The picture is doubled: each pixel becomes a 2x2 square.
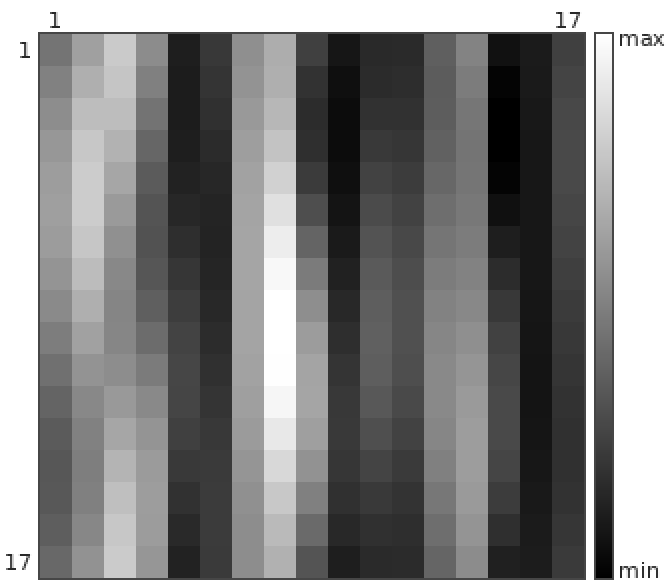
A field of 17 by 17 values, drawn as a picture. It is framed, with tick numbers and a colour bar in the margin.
Values change most from cell to cell in the centre. Streaks run downward. The ninth with the highest average is the centre. The ninth with the lowest average is the top right. Stripes running up and down repeat 3 times from left to right.
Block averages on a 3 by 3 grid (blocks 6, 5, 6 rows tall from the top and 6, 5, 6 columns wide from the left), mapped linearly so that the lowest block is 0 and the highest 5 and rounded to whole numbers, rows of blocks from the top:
4 2 0
3 5 1
3 4 1
